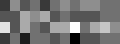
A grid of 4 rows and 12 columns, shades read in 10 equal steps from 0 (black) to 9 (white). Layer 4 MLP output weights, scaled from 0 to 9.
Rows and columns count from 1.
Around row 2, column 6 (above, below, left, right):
4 6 6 4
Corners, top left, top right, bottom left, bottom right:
2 4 2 4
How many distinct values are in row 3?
7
